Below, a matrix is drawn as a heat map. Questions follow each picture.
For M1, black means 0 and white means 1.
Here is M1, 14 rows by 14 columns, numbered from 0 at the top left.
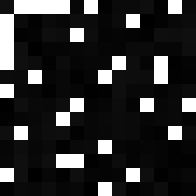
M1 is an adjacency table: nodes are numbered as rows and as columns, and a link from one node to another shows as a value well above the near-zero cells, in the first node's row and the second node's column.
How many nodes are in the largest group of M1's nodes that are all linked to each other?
2
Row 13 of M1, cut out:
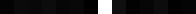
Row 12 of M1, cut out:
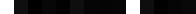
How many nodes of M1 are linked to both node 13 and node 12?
0
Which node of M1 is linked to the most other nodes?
node 0
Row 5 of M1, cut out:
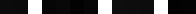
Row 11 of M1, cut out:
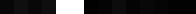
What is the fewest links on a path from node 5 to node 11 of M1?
1
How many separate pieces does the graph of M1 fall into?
1
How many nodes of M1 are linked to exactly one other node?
5
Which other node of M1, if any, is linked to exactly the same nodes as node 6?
node 3
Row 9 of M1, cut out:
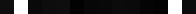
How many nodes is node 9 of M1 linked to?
2
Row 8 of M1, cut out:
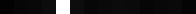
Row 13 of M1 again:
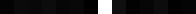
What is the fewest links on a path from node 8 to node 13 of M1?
5
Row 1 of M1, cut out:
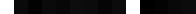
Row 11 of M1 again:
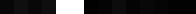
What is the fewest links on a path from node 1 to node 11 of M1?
3
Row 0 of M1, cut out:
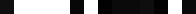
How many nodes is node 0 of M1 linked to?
6
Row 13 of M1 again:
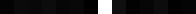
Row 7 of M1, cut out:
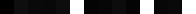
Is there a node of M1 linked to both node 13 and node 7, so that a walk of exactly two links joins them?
no
